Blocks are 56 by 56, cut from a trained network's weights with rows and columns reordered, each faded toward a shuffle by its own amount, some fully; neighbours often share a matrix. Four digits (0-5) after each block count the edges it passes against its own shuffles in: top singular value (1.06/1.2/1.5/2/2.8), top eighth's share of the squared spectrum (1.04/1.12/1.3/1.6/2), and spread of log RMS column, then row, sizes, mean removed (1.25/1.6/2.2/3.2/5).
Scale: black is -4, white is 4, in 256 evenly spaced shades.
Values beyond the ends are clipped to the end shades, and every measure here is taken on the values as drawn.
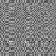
5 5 2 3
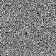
3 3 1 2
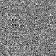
3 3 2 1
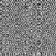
4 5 2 3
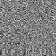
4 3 1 2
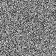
0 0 0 0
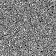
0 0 0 0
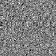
3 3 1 2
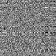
4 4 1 2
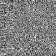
3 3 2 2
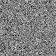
0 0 0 0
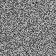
0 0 0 0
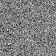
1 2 0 0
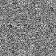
3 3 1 2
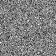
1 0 0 0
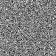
0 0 0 0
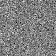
1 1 0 0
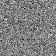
0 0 0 0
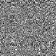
3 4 2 2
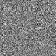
3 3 1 1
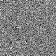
3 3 1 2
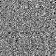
3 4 1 2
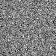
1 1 0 0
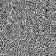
3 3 1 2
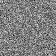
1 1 0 0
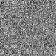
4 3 1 2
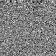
3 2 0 1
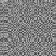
5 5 2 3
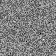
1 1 0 0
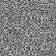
4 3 1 2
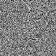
2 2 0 1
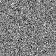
2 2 1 0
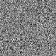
3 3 1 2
